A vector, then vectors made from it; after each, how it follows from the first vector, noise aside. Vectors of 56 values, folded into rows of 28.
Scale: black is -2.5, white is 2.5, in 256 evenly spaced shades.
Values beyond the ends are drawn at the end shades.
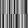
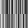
wrapped around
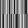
copied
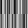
wrapped around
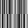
wrapped around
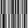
wrapped around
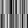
wrapped around
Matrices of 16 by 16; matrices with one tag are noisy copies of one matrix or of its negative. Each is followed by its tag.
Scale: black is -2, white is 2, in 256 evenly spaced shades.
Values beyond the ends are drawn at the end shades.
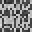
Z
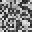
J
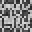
Z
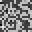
J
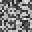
J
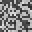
J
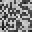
J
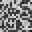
J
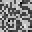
J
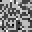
J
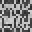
Z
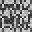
Z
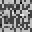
Z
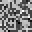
J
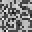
J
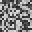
J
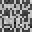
Z
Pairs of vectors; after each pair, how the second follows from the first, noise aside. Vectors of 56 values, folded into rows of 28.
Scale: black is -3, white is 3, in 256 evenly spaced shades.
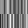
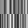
copied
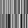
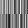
copied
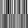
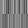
shrunk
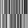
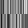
negated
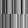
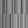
shrunk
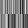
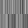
shrunk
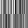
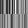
negated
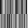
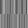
shrunk
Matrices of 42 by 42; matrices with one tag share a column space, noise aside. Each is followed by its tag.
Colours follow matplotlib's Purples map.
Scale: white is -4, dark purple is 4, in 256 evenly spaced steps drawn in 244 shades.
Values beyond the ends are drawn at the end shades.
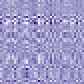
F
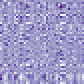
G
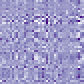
F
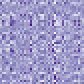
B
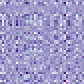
B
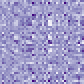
B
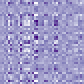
B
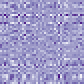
G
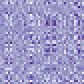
B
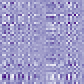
G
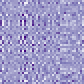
B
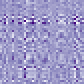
F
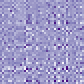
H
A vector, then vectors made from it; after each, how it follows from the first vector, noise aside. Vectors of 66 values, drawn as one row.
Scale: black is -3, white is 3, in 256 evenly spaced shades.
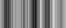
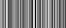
sign-scrambled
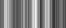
negated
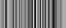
sign-scrambled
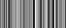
sign-scrambled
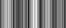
negated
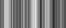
negated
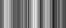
negated
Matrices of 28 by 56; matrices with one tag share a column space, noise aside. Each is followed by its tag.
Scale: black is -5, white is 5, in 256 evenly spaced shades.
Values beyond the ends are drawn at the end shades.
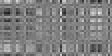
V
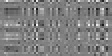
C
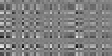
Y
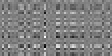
Y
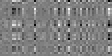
C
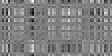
V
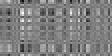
V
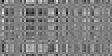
V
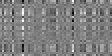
V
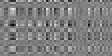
C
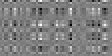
C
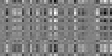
V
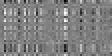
V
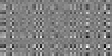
Y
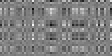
C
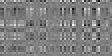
C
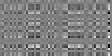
Y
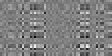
Y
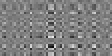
Y
